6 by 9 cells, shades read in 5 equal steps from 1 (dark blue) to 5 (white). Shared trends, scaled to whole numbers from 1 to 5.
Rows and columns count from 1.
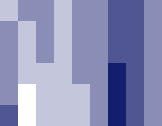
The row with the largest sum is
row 5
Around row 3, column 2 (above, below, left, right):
4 4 3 3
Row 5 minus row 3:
0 1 1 0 1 0 -1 0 0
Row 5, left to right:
3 5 4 4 4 3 1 2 3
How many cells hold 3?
24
